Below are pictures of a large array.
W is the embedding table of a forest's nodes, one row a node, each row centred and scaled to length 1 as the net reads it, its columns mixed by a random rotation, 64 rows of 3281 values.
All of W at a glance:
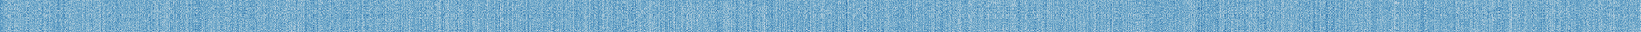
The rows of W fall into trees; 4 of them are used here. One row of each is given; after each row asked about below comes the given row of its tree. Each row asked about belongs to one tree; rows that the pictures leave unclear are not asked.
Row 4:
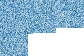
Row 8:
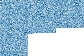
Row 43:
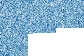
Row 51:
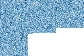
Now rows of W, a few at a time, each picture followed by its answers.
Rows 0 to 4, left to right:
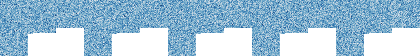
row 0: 51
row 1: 8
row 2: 4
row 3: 51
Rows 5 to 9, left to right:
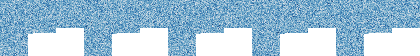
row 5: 51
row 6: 4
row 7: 51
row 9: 51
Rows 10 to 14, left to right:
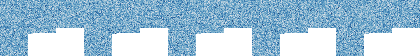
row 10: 51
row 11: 8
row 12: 4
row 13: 51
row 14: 43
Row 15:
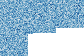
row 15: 8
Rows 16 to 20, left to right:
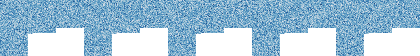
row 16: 8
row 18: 8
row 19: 51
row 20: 43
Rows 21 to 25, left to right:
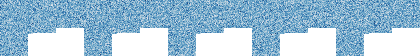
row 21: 43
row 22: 51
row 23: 4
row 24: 4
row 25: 8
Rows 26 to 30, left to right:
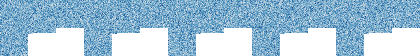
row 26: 43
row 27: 8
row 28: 51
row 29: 51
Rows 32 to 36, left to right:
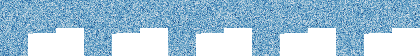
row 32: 43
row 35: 4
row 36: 51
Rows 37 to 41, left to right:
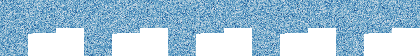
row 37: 4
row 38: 43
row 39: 8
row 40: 8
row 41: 4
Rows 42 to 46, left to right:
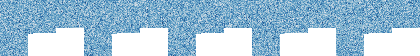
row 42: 8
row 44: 43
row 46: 8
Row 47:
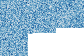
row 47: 51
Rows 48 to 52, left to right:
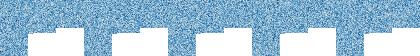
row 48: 43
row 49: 8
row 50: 8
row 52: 51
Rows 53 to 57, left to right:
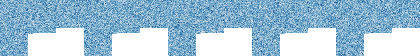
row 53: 8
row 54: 4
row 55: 51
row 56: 51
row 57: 43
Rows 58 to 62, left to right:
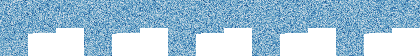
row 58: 51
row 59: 51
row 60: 8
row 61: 8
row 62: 51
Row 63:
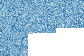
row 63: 43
